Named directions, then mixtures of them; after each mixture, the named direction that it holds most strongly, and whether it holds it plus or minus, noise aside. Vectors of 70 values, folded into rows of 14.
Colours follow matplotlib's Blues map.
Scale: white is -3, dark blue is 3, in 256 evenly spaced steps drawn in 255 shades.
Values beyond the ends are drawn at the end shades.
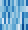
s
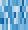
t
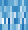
t, minus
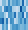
t, plus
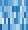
t, minus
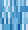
s, minus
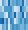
t, plus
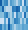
t, minus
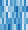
s, minus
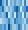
t, minus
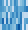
s, minus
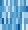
s, minus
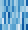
s, plus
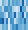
t, plus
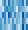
s, plus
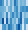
s, minus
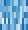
s, plus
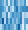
s, minus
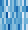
s, minus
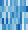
s, minus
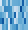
t, plus
